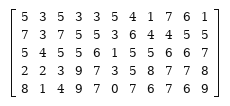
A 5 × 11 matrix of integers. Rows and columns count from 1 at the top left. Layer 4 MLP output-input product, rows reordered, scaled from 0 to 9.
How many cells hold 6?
7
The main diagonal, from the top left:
5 3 5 9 7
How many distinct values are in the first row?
6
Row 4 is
2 2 3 9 7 3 5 8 7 7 8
